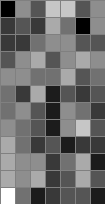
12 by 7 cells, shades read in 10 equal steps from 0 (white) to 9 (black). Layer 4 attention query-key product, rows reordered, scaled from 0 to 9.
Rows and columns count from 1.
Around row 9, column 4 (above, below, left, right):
8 7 7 8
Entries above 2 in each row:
5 7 7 7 7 7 7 6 7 7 7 6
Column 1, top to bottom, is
9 7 7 6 4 5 5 4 3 3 3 0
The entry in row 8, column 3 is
6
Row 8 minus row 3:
-3 -2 1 4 0 -4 0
